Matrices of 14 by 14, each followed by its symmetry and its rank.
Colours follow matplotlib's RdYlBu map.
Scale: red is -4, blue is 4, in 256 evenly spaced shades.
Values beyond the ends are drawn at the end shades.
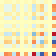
symmetric, rank one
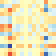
neither, rank two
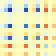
symmetric, rank one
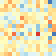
neither, rank three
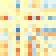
antisymmetric, rank two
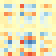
neither, rank two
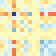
symmetric, rank three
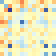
symmetric, rank three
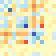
symmetric, rank three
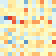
neither, rank three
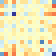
symmetric, rank three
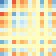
symmetric, rank one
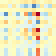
neither, rank two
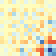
symmetric, rank three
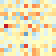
neither, rank three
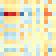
neither, rank two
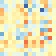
neither, rank three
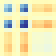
symmetric, rank one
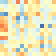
neither, rank three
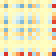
symmetric, rank one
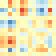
antisymmetric, rank two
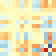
antisymmetric, rank two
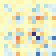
symmetric, rank three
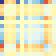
symmetric, rank one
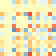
antisymmetric, rank two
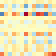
neither, rank two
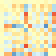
antisymmetric, rank two
